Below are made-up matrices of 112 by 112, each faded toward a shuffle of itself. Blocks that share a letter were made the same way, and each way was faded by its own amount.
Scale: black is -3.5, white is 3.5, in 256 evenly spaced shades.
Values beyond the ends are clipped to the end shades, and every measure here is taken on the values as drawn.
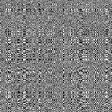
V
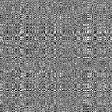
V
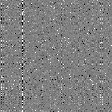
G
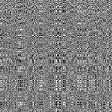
V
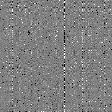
G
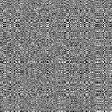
V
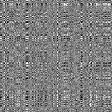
V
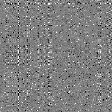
G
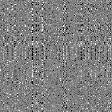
G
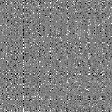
G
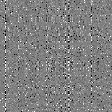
G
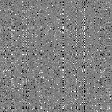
G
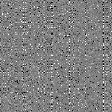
G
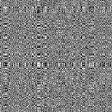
V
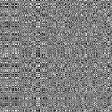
V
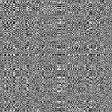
V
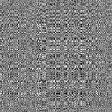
V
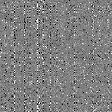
G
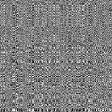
V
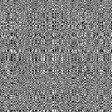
V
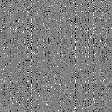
G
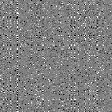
G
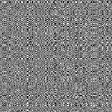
V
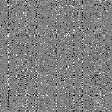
G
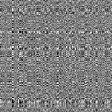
V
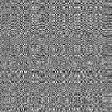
V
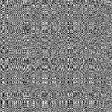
V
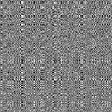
V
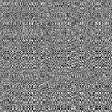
V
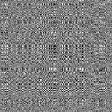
V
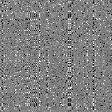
G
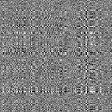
V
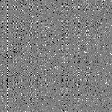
G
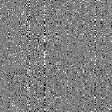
G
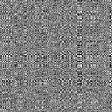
V
